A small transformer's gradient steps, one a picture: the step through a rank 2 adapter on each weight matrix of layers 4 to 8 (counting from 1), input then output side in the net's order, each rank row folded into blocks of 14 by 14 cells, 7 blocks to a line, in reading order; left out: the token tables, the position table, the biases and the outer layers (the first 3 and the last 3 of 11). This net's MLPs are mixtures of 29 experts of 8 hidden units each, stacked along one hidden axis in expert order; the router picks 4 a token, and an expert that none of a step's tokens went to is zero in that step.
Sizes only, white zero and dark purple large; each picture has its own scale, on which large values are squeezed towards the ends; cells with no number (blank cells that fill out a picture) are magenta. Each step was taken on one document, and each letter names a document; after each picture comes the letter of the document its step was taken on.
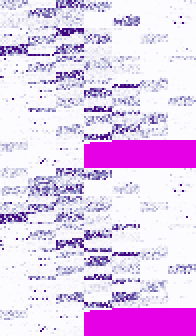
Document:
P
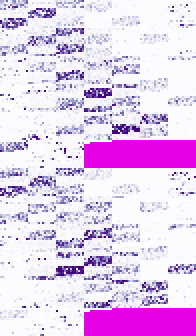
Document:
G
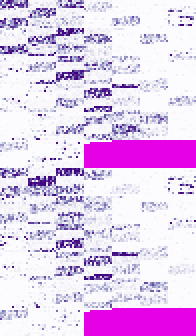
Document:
G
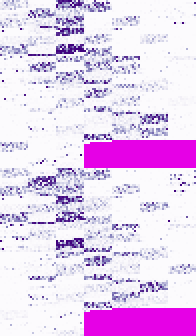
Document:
P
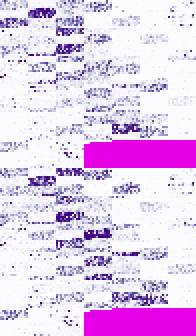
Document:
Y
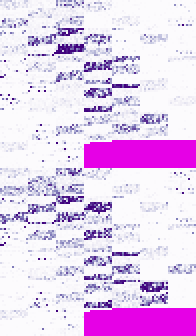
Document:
G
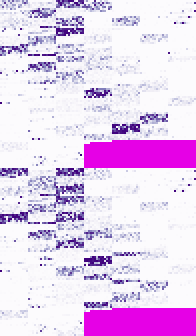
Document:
P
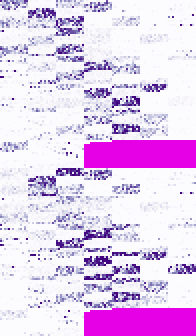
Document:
Y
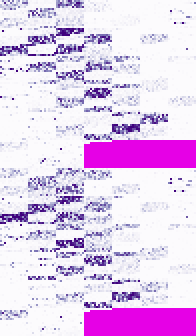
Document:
P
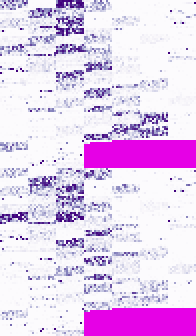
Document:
P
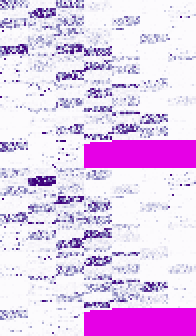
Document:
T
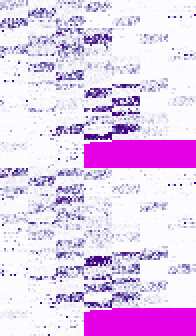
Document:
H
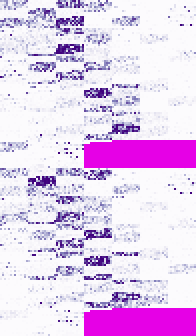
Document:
Y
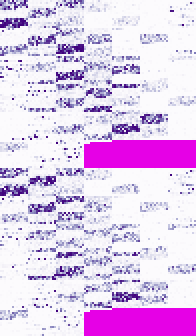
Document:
G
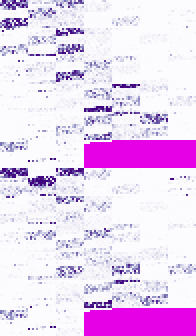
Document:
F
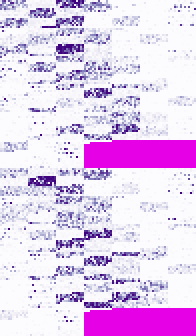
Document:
Y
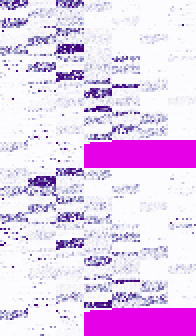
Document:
G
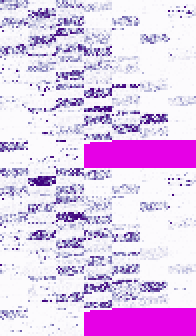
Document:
T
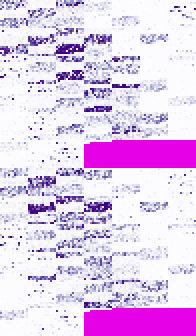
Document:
G
